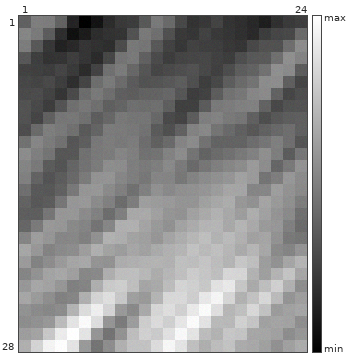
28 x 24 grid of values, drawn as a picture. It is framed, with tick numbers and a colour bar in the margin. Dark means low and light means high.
Ninth with the lowest average: top left. Lone odd cells: none. Slope: up to the bottom. Roughest part: bottom left. Grain: diagonal, up to the right.
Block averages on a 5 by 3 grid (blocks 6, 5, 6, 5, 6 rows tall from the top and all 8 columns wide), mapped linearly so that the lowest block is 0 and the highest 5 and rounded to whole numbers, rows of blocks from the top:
011
111
233
344
454
